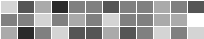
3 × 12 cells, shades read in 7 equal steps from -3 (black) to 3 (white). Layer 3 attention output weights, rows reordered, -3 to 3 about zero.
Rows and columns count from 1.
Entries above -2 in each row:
11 12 11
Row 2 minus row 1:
-2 1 1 2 1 0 3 0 0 0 1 4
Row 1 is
2 -1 1 -2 0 0 -1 0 0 1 0 -1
